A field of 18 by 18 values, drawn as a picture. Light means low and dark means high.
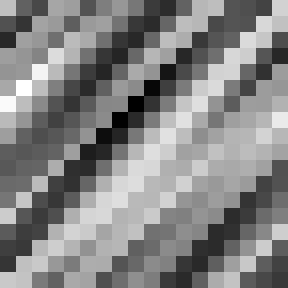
Mirror symmetry: none. Average level on the scale: 50%. Grain: diagonal, up to the right.
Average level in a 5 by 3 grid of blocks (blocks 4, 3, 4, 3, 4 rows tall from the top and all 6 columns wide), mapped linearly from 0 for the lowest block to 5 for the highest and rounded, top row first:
353 | 352 | 521 | 404 | 244
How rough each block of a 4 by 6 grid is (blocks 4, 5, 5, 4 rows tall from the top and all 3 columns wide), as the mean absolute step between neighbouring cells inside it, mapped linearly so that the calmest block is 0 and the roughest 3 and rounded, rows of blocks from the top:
2 2 1 2 2 3 / 2 1 2 2 1 1 / 1 2 1 0 0 1 / 2 1 1 0 1 2
